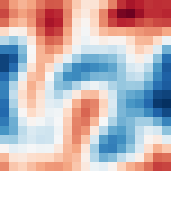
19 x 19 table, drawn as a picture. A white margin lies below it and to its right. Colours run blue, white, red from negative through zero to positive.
Overall the values sit about 50% of the way up the scale. There are no lone odd cells. The top right is the ninth with the highest average. The ninth with the lowest average is the middle right.
